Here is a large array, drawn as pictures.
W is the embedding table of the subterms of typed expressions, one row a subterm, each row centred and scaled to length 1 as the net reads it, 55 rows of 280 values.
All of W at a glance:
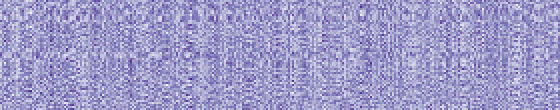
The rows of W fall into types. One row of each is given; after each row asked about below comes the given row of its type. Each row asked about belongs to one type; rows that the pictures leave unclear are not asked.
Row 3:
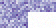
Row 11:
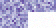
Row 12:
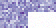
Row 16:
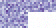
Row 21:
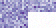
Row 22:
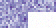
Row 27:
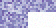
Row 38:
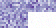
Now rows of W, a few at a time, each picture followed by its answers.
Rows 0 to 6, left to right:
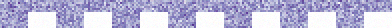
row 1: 38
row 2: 21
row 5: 16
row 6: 16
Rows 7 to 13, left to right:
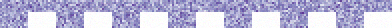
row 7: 38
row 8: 38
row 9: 38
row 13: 16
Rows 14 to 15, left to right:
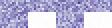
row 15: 22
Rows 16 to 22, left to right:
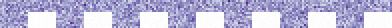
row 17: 11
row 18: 3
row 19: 22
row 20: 3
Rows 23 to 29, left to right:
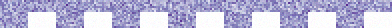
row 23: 12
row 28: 27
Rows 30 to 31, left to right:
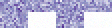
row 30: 11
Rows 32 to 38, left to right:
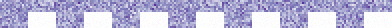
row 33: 22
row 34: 3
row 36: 3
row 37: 22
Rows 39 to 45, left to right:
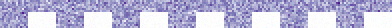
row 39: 12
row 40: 22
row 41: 3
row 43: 12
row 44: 11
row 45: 22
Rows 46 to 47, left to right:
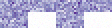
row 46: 3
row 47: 12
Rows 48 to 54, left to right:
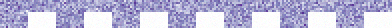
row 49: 21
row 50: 16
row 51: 27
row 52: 16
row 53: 21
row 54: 16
